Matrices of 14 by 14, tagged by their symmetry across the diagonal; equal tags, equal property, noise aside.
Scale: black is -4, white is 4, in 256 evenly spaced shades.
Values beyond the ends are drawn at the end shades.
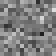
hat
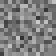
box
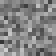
hat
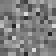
box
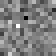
box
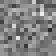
hat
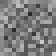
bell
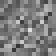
bell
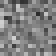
box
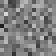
hat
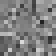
box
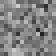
hat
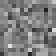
box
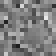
box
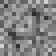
bell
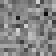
hat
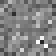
bell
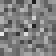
box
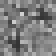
bell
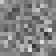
bell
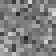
hat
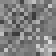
bell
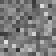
bell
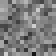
hat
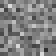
hat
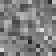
box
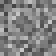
bell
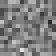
box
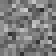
hat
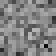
bell
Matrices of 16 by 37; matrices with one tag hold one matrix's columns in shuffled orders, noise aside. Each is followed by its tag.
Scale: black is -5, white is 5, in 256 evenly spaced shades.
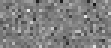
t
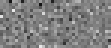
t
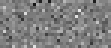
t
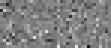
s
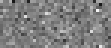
t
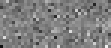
s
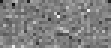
t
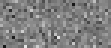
s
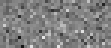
s
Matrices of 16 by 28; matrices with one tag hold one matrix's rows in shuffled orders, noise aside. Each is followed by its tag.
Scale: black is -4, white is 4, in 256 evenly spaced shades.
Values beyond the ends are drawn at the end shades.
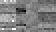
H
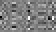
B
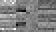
H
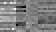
H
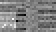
H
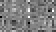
B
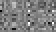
B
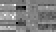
H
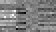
H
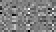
B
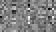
B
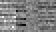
H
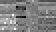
H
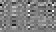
B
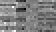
H
